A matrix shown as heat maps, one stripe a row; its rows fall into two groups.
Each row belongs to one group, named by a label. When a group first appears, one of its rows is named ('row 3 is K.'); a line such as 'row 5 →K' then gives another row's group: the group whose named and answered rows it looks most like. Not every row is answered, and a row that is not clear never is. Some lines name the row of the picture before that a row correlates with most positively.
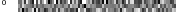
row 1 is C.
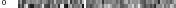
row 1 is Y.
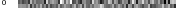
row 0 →Y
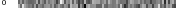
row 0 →Y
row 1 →C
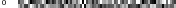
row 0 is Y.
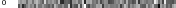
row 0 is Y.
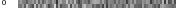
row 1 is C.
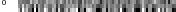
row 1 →C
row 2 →C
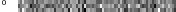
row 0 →C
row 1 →Y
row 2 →C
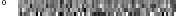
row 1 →Y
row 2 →C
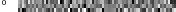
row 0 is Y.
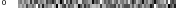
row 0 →Y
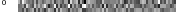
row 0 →C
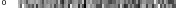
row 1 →C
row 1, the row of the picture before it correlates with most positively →0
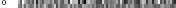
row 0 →C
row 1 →C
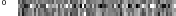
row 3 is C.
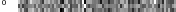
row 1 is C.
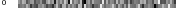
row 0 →C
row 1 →Y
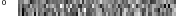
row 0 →Y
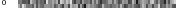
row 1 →C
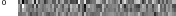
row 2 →C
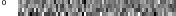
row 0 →C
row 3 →Y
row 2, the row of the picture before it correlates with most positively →1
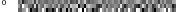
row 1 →C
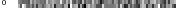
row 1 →C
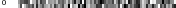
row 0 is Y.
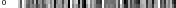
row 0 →C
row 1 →C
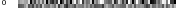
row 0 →Y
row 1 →Y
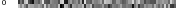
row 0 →Y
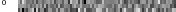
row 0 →C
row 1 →Y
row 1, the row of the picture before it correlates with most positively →1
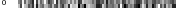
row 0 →C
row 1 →C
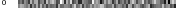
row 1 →Y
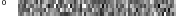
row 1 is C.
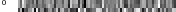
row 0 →C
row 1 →C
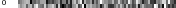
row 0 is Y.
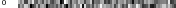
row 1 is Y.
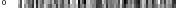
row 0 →C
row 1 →C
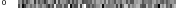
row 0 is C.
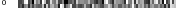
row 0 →Y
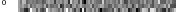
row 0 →C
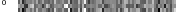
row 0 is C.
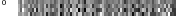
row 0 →C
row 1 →Y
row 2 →C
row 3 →Y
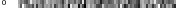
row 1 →C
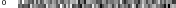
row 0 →C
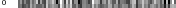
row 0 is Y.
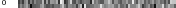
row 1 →Y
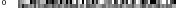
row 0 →Y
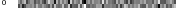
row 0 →C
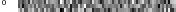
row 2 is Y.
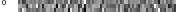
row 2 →C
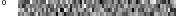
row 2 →Y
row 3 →Y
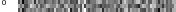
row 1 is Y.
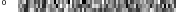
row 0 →C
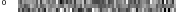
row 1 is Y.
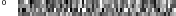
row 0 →Y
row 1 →Y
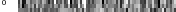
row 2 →Y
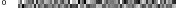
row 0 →C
